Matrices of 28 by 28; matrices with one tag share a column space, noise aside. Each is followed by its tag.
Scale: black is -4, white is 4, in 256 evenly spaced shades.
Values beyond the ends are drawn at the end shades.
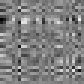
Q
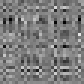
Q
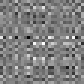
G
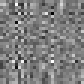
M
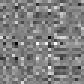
G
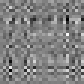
Q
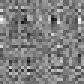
Q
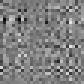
Q
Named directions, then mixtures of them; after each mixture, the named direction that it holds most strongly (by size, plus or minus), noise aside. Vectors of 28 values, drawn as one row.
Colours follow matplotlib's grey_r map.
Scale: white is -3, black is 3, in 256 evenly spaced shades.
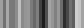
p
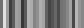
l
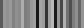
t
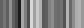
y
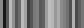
l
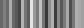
y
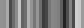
p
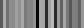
t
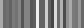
t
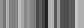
p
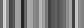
l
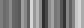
y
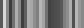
l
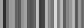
t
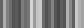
y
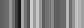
y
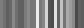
t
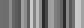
y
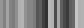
p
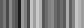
y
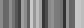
y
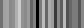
t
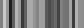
l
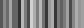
y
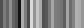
y
